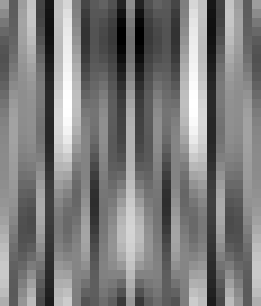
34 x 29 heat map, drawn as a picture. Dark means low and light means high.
Grain: streaks running down. Mirror symmetry: left to right. Ninth with the lowest average: top middle. Slope: none.
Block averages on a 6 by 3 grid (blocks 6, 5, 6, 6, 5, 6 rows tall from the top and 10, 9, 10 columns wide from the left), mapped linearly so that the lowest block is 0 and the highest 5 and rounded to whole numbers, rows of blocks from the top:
4 0 4
4 1 4
5 3 5
4 3 4
3 4 3
4 3 4
